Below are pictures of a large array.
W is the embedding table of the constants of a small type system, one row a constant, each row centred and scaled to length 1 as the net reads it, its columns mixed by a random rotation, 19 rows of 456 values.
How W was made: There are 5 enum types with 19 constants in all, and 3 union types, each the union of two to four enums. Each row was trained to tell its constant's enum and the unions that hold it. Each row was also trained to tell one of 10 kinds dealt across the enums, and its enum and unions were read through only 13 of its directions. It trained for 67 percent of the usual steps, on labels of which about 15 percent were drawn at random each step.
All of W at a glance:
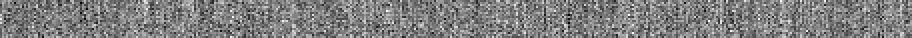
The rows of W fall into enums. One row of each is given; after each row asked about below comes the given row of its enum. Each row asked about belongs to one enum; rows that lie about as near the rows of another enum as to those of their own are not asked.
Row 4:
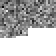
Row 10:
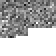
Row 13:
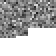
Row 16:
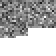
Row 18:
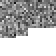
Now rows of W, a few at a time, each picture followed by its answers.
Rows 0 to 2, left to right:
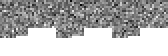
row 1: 10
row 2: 16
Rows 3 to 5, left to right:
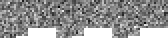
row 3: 18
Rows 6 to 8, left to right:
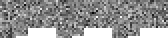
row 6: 10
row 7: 4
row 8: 18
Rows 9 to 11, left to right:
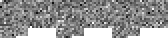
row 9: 4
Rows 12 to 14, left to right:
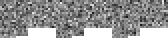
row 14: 10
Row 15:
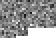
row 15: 13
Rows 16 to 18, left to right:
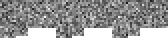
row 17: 18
